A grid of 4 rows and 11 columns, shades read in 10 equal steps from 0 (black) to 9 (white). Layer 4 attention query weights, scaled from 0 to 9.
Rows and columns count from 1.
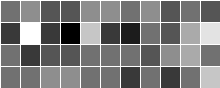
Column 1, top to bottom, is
4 2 4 4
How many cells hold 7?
2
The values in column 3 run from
2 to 5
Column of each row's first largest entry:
2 2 10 11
